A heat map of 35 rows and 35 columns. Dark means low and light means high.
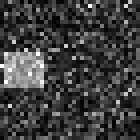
In the middle left lies a patch that is higher than the rest. No regular stripes run through it. The values are skewed, with a long tail toward high values. The ninth with the highest average is the middle left.
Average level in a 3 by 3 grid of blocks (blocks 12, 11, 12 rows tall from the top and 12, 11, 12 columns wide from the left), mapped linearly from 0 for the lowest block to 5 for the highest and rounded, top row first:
000 / 500 / 000
